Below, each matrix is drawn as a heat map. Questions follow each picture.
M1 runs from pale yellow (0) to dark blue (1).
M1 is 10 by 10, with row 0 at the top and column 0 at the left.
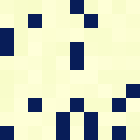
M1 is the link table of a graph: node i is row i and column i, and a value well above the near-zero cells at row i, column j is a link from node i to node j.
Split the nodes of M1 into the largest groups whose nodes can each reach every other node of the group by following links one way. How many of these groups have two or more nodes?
1
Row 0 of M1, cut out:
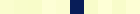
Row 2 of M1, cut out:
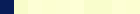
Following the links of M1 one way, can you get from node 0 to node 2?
no
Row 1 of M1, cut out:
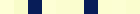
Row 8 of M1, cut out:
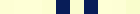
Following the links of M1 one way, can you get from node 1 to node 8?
yes
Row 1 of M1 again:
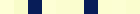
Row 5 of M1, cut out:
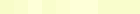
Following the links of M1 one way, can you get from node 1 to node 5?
yes
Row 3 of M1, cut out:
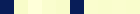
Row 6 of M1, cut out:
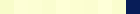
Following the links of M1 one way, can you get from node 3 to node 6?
no
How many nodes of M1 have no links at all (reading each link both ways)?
0
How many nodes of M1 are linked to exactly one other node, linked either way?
0
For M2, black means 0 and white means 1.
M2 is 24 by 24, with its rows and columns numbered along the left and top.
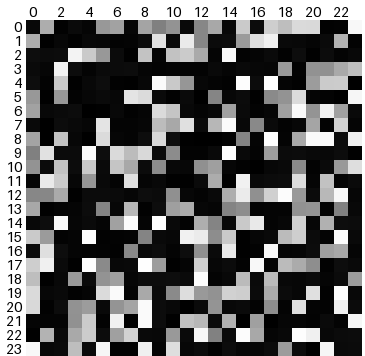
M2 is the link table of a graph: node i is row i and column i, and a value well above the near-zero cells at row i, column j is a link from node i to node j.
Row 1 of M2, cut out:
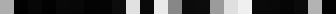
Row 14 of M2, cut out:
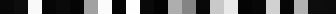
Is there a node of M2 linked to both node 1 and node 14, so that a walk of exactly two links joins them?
yes
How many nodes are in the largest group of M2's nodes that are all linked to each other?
5
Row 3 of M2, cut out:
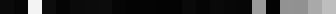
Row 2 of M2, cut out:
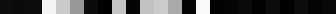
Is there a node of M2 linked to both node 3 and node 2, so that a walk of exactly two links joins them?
no
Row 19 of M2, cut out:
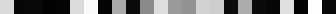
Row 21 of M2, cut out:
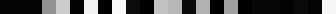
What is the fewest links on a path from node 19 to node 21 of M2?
2
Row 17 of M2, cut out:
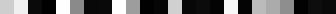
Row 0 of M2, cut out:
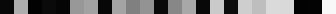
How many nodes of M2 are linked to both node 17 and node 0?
8
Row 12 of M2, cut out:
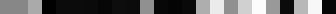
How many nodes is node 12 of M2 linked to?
12
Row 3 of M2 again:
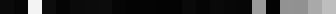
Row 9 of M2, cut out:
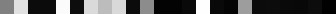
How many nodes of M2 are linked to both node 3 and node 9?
0
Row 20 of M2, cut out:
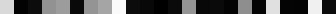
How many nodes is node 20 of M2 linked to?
10
